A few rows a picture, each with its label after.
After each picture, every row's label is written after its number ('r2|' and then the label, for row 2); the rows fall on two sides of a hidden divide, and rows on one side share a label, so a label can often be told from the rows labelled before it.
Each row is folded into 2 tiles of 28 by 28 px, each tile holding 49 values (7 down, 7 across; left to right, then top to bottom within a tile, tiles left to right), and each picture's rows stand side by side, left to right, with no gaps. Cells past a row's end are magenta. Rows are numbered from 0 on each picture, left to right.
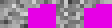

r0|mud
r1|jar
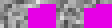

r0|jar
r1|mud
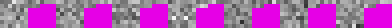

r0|mud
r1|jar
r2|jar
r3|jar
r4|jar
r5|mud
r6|mud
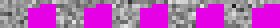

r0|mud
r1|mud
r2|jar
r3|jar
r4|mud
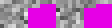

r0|jar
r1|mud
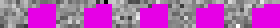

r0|jar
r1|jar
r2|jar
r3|mud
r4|jar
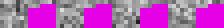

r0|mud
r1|jar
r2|jar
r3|jar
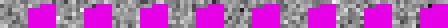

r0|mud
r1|mud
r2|jar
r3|mud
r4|mud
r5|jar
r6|mud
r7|mud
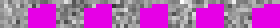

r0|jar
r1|mud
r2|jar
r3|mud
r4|jar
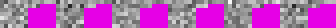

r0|mud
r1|mud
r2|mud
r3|mud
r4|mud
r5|mud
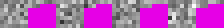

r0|mud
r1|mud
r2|mud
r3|jar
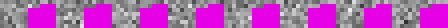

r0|jar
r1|mud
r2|mud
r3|mud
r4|mud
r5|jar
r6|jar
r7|jar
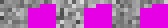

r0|jar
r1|jar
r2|jar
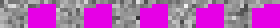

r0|mud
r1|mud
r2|jar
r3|mud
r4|mud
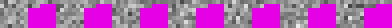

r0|jar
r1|jar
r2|jar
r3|jar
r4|jar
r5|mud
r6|mud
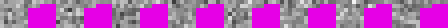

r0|mud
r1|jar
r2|jar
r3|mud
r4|jar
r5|mud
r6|mud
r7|mud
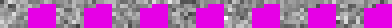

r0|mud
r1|mud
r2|jar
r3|jar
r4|mud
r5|mud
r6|mud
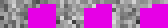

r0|jar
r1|jar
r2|mud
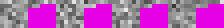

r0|jar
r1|jar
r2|jar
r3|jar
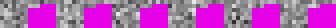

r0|jar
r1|jar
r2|jar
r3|mud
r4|mud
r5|mud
